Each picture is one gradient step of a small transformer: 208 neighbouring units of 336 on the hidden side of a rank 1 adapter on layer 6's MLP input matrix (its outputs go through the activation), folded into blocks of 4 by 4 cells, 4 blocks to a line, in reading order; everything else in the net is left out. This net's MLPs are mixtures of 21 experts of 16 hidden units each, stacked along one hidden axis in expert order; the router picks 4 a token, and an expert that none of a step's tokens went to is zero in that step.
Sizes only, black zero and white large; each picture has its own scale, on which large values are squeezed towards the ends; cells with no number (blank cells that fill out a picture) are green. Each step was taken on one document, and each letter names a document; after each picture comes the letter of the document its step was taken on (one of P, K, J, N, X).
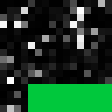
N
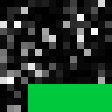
N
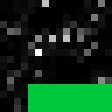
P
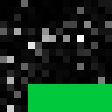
N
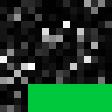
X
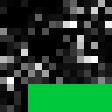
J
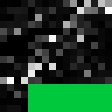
J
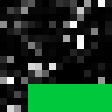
N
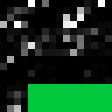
P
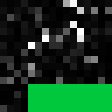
X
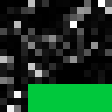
N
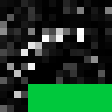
X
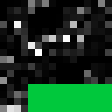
P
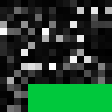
X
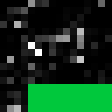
P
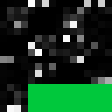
P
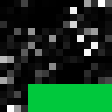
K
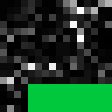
J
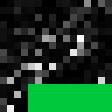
J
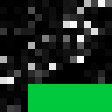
N
